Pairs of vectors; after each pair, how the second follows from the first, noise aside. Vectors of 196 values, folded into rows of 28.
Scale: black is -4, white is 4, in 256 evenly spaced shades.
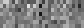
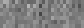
shrunk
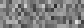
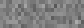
shrunk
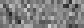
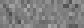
shrunk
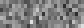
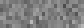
shrunk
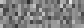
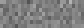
shrunk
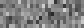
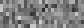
reversed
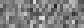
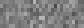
shrunk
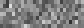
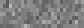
shrunk
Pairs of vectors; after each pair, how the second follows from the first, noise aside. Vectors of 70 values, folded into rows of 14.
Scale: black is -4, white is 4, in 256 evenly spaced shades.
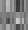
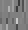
partly zeroed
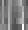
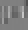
partly zeroed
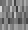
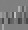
partly zeroed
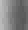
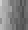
copied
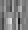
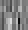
copied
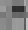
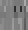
partly zeroed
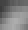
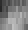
copied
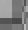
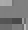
partly zeroed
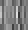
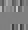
partly zeroed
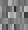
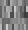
sign-scrambled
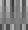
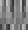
copied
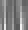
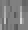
partly zeroed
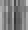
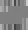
partly zeroed
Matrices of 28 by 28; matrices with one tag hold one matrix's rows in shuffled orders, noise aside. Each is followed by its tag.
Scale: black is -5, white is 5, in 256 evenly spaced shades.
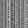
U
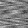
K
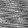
K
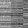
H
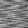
K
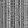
U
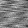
K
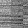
H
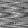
K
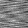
K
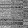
H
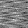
K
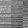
H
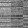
H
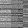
H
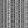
U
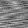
K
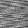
K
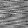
K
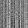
U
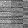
H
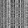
U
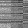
H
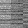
H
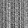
U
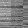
H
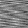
K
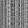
U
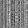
U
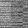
H
